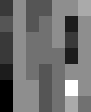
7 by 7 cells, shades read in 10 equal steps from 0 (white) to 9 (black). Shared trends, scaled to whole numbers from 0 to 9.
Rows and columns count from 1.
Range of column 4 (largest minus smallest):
1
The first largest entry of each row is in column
1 6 1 6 1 1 1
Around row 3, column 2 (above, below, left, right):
4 4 7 5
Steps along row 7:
down same up down down up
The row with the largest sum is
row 4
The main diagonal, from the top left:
7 4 5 5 5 0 5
